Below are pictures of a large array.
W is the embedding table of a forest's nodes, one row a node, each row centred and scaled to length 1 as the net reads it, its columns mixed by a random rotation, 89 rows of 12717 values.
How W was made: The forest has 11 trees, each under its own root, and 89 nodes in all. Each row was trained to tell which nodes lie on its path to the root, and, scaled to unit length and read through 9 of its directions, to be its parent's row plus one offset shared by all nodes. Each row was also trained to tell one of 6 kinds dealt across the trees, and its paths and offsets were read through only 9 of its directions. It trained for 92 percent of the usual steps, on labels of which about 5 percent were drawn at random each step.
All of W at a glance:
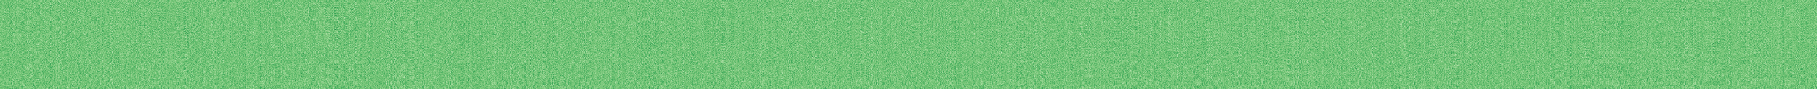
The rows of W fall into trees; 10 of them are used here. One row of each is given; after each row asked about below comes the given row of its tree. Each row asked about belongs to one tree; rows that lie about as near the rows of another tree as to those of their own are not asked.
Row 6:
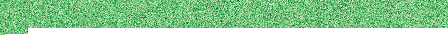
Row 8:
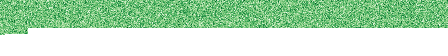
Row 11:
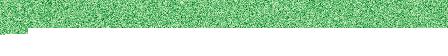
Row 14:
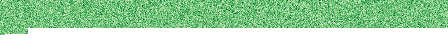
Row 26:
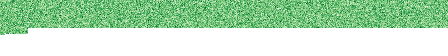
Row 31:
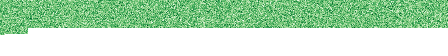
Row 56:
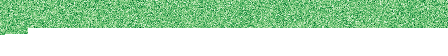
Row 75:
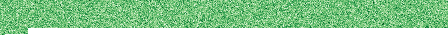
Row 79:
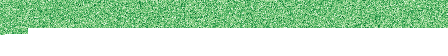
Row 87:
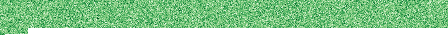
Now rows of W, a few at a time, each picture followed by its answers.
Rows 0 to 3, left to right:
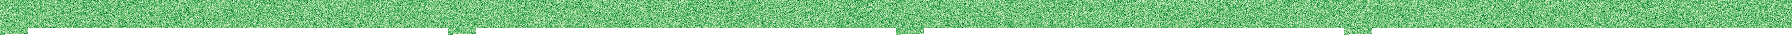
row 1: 56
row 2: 6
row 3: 75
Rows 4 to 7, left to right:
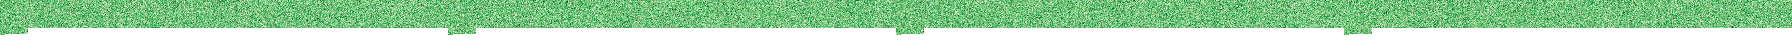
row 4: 6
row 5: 56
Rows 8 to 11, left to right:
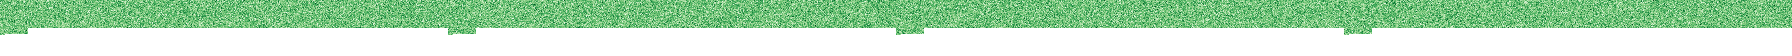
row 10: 26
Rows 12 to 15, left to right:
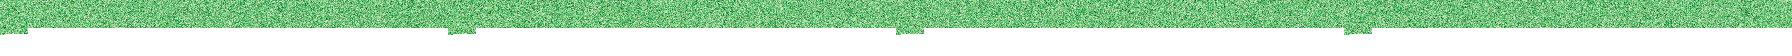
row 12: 8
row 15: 87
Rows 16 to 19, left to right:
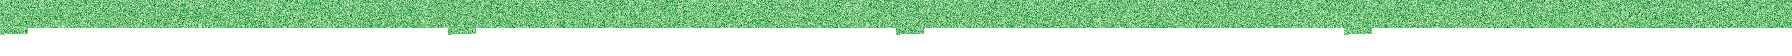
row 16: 14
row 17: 6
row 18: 31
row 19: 75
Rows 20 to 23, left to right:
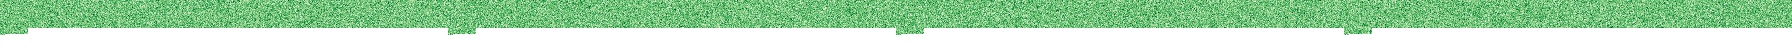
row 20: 6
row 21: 56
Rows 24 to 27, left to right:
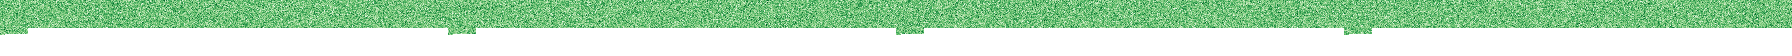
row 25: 8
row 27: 56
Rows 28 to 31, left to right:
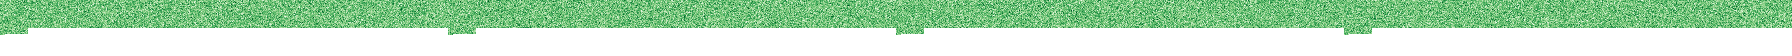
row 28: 79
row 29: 87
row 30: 14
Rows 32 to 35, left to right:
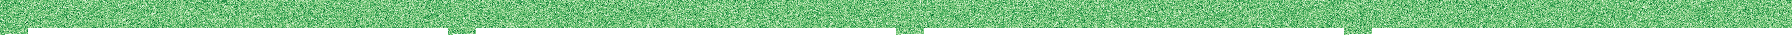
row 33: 14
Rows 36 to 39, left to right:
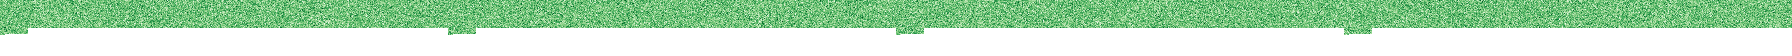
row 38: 31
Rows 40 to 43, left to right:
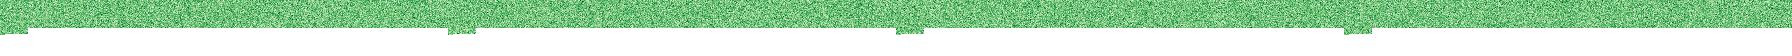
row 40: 56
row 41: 8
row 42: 14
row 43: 31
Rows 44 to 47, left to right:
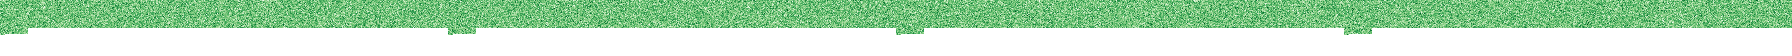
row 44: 79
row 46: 6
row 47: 14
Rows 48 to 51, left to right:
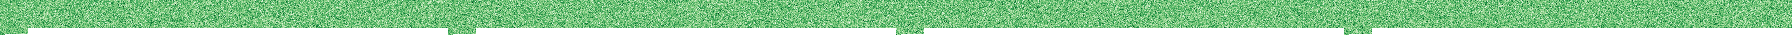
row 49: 6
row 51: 31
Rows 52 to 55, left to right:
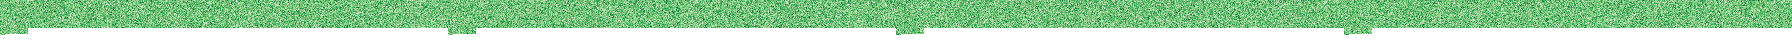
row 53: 31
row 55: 87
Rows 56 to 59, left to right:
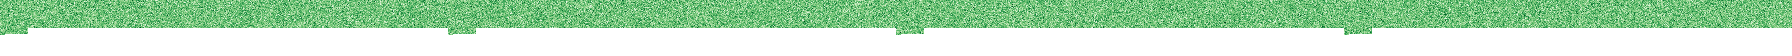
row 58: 75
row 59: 26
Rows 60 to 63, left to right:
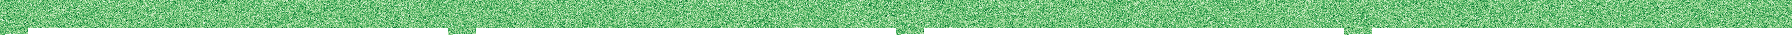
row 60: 6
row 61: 6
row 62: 6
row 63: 14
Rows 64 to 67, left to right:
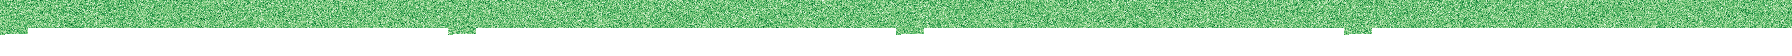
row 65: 75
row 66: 56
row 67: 56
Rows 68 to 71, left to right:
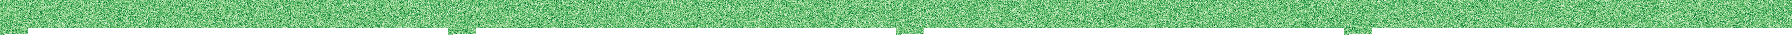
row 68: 26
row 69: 26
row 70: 8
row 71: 14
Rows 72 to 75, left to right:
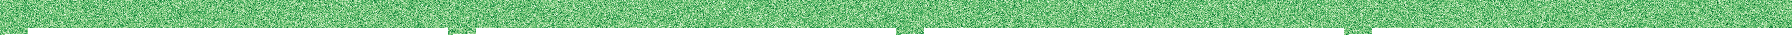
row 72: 14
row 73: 11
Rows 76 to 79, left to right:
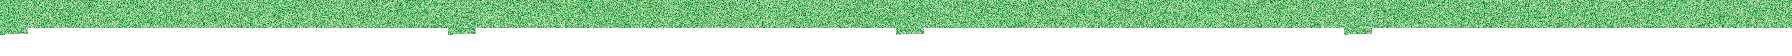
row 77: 56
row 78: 14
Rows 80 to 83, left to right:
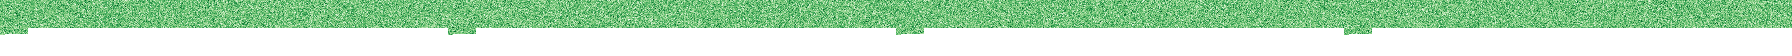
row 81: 31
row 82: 31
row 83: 31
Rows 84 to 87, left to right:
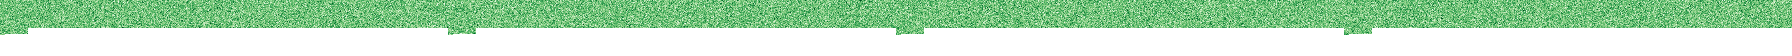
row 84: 31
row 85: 8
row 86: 56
